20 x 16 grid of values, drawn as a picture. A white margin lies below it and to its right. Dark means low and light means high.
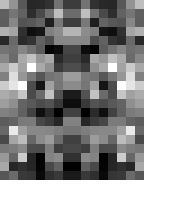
Mirror symmetry: left to right. Slope: none. Odd rows or columns: none.
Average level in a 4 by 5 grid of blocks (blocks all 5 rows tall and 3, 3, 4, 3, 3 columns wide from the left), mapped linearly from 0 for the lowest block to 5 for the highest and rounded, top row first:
2 0 3 0 2 | 5 3 1 3 5 | 4 1 0 1 4 | 3 0 0 0 3
